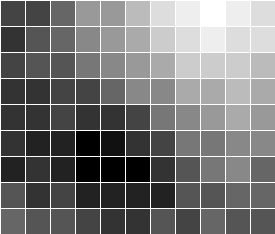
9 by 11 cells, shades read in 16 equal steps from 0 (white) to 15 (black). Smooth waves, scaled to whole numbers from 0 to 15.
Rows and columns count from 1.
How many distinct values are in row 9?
4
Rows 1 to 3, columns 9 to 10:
0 1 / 1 2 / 3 3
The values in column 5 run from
6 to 15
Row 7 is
13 12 13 15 15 15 12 10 8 7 9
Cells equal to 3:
4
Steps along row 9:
up same up up same down up down up same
